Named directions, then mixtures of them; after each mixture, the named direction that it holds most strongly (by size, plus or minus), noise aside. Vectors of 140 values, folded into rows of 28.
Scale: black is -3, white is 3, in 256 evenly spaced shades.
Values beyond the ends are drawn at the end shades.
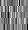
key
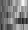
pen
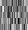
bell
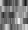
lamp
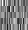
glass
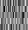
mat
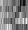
pen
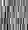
glass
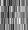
key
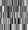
bell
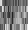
lamp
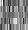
glass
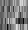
pen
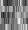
lamp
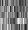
glass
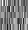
glass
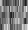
lamp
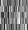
key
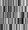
mat
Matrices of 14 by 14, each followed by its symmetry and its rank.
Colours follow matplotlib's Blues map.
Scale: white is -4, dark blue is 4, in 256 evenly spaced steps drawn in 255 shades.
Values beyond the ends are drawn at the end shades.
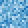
neither, full rank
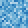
neither, full rank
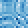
antisymmetric, rank two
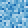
neither, full rank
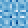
antisymmetric, rank two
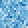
neither, full rank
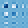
symmetric, rank one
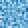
antisymmetric, full rank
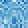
neither, rank three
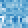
neither, rank three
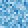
neither, full rank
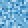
antisymmetric, full rank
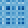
symmetric, rank one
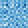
antisymmetric, rank two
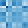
symmetric, rank one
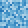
antisymmetric, full rank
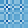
symmetric, rank one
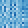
neither, rank three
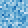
neither, full rank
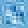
antisymmetric, rank two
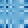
symmetric, rank one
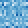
neither, rank three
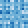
antisymmetric, rank two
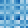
symmetric, rank one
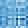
antisymmetric, rank two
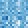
neither, rank three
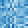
neither, rank three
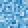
antisymmetric, full rank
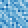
antisymmetric, full rank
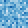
antisymmetric, full rank
